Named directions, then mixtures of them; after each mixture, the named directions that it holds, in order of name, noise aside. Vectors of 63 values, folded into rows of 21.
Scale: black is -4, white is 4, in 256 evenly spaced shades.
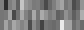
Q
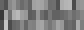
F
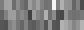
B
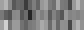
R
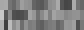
F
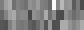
B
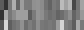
F, Q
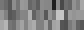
B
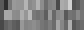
F, R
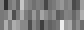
Q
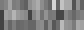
B, F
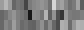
B, R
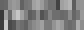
F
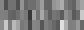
Q, R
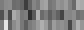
F, R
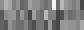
B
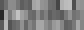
F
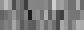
B, R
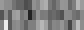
F, R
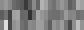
F, R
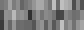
B, F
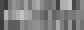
F, R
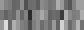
Q, R
